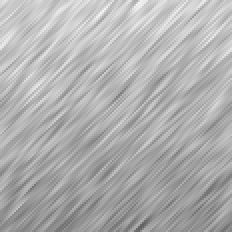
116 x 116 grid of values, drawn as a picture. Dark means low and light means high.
Streaks slant up to the right. The values follow a bell shape. No row or column stands out. Overall the values sit about 70% of the way up the scale. Values rise toward the top.
